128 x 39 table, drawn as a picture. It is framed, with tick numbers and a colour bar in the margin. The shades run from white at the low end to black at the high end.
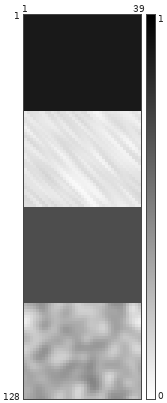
It is made of 4 by 1 panels. Panel 1,1: very high, flat. Panel 2,1: very low, slanting down to the right, faint in contrast. Panel 3,1: high, flat. Panel 4,1: low, blotchy.
